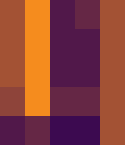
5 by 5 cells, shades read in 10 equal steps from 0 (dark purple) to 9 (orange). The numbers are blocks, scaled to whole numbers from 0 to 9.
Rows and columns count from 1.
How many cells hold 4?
1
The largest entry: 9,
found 4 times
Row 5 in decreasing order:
5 2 1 0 0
